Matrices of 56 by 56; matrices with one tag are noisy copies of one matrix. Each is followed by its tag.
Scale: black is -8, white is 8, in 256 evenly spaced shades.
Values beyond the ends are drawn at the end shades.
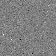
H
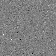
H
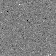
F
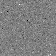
F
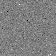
F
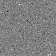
F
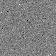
F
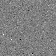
H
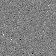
H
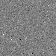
H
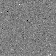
F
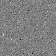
H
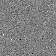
H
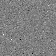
H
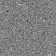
F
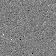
H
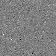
H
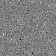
H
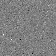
H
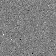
H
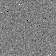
F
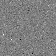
H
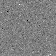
F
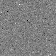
F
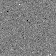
F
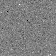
F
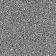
F
